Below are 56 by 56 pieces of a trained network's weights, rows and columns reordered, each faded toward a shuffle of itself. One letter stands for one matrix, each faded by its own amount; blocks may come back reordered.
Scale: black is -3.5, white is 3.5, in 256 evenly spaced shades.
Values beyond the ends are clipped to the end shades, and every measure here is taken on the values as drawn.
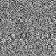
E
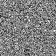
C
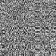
E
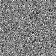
C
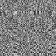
E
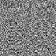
E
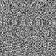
E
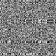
E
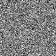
C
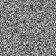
E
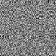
E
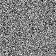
C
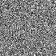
C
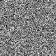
C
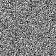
C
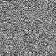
E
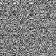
E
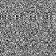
E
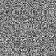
E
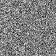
C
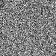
C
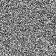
C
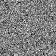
C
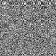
E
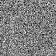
C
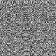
E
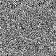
C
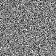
C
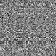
E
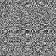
E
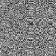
E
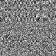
E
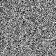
C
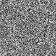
C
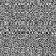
E
